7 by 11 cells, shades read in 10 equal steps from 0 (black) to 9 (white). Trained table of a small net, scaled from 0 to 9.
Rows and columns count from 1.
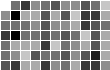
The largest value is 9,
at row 1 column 1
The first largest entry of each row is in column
1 8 8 9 6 3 3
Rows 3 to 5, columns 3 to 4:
4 5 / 4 4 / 6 6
